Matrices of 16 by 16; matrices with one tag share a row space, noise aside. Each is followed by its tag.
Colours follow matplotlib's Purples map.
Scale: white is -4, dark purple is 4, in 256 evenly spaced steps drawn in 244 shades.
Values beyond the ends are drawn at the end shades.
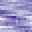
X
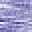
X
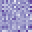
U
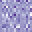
U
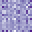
U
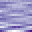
X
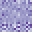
U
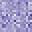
U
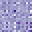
U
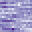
X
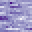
X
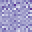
U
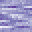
X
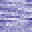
X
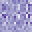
U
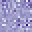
U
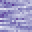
X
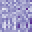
U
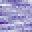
X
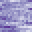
X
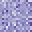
U
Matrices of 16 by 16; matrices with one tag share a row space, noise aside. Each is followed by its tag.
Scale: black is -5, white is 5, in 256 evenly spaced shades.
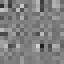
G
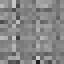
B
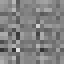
B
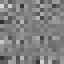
G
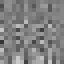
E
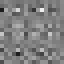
E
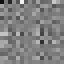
G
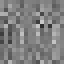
G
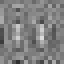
E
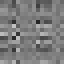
B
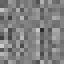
G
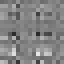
B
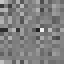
G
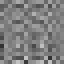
E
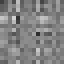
B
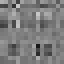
B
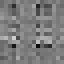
B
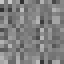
G
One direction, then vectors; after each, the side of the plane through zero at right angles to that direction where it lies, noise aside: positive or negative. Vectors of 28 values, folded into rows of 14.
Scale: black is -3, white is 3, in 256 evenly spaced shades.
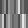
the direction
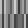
negative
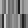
negative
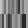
negative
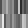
positive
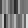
positive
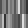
positive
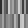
positive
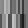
negative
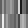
positive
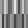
negative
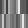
positive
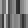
negative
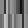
negative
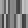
negative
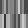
positive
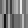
positive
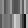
negative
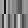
negative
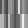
positive
